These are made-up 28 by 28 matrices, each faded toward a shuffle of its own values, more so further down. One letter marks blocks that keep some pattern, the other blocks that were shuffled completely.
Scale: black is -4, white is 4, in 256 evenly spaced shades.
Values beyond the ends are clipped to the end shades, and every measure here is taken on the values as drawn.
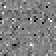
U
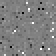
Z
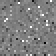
Z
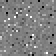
Z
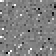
Z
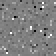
Z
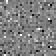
Z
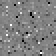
Z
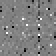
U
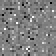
U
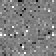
U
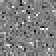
U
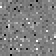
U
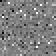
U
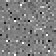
U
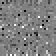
U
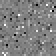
Z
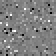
Z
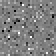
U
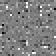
U
